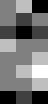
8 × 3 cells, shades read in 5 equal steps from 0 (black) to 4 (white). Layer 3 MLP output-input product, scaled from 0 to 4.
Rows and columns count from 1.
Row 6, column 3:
4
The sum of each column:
14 14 15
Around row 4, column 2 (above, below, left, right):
0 2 3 2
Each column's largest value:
3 3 4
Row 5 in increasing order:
2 2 3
